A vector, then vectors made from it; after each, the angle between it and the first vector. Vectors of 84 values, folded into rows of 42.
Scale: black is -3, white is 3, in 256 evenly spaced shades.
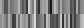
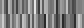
partly aligned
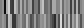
partly aligned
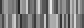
nearly opposite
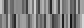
nearly parallel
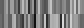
nearly opposite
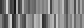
orthogonal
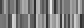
nearly opposite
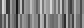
orthogonal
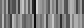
partly opposed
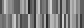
nearly opposite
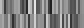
nearly parallel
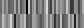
partly aligned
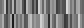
orthogonal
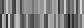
orthogonal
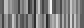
nearly opposite
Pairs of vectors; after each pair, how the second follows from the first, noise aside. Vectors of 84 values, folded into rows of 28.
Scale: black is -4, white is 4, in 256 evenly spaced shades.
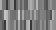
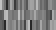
copied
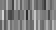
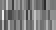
copied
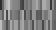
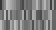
copied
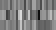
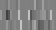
partly zeroed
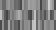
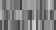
copied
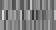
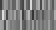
copied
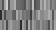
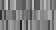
copied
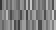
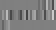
partly zeroed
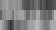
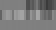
partly zeroed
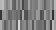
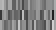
copied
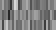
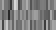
copied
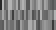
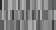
copied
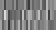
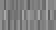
shrunk
